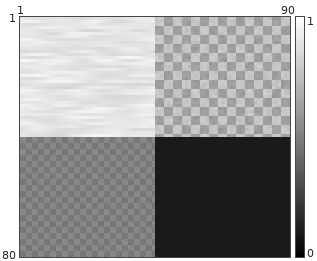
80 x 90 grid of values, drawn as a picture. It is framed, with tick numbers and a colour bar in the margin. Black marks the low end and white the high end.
It is made of 2 by 2 panels. Panel 1,1: very high, streaked across, faint in contrast. Panel 1,2: high, checkered. Panel 2,1: middling, checkered, faint in contrast. Panel 2,2: very low, flat.
